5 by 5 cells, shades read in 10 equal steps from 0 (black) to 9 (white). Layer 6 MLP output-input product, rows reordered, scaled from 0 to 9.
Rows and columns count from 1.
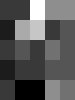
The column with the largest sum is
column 3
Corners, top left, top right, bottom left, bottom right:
2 5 2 4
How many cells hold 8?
0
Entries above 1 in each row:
5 4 5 4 3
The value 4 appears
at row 3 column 4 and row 5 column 5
